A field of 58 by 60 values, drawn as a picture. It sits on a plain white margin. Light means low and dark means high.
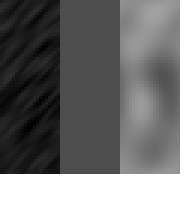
The table splits into one row of 3 panels. Panel 1,1: very high, slanting up to the right, faint in contrast. Panel 1,2: high, flat. Panel 1,3: middling, smooth.
